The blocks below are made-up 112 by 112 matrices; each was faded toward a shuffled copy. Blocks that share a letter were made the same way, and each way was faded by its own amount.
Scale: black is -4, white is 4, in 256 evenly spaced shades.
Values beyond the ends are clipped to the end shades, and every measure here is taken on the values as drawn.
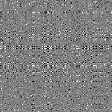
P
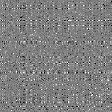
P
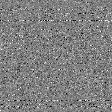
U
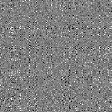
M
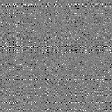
P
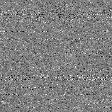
U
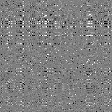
P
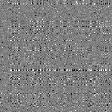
P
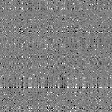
P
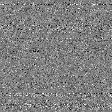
U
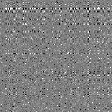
P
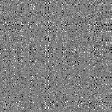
M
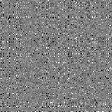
M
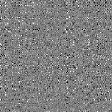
M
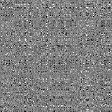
M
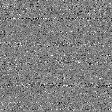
U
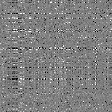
P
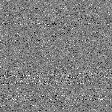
U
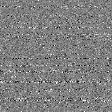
U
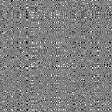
P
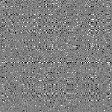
P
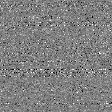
U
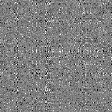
M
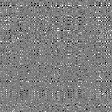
P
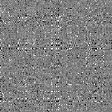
M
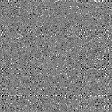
M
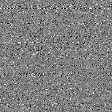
U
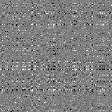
P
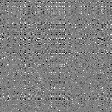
P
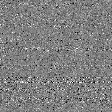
U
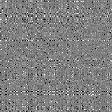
P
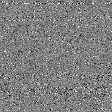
U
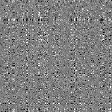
M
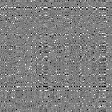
P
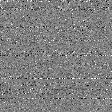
U
